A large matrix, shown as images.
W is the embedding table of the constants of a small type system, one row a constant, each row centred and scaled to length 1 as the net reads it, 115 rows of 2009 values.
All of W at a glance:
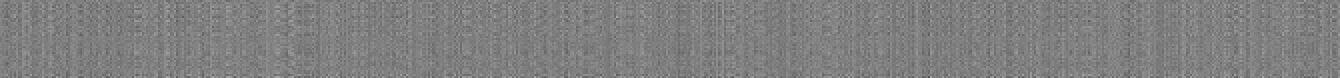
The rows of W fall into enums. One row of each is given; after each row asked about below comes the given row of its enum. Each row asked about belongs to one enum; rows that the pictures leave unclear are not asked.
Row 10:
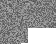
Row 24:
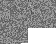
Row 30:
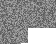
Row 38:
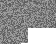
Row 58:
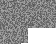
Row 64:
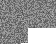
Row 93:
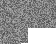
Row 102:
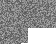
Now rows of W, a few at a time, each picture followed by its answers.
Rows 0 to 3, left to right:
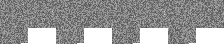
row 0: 64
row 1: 58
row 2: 64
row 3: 30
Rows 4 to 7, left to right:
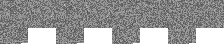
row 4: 24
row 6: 38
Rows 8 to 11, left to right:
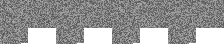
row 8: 93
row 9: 38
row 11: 38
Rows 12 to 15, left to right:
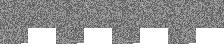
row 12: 58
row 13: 24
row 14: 24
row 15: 30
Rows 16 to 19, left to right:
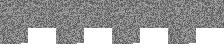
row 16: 38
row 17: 38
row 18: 38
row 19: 30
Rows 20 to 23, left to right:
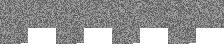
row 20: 64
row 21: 64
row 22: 10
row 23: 24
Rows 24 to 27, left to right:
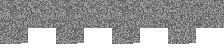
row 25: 24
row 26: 24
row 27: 58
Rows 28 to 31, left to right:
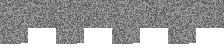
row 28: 38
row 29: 58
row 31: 38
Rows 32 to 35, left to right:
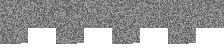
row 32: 30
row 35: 64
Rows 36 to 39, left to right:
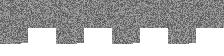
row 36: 24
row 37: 93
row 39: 58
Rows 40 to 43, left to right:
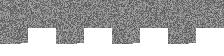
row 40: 24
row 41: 58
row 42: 30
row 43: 64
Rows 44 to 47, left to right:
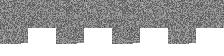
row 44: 58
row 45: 24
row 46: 24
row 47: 58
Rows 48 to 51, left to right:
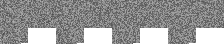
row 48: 93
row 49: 30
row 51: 38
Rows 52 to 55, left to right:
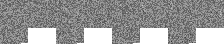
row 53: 93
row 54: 24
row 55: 64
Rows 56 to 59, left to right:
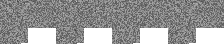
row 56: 10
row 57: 102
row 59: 10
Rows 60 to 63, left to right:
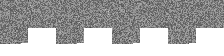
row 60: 24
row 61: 64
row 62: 10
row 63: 58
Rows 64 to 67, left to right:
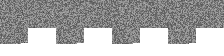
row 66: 30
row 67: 58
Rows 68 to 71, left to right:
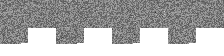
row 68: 38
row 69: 102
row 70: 64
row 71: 38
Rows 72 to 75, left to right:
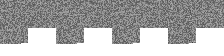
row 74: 38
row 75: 64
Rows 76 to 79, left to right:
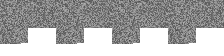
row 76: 30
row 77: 10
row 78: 10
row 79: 30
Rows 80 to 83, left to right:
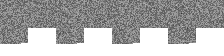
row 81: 93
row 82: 30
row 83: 24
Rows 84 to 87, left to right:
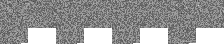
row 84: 10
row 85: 58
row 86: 58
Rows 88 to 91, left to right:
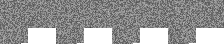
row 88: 58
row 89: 64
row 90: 38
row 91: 30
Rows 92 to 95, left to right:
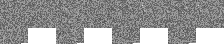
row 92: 58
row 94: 24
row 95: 24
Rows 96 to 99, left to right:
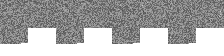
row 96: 38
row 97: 10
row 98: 24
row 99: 64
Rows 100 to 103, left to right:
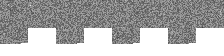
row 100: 24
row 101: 58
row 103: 64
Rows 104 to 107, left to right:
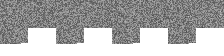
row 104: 30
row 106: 93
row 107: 64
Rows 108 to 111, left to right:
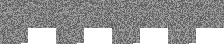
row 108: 38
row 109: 38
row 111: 58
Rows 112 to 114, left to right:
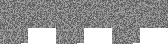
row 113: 58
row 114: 38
